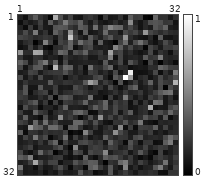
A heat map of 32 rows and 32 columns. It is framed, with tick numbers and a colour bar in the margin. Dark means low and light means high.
No row or column stands out. The halves do not mirror each other. There are no regular stripes. No seam splits the table. Overall the values sit about 20% of the way up the scale. No overall slope runs across the table. Most values sit low, with a long tail of high ones. The grain is fine, like static.
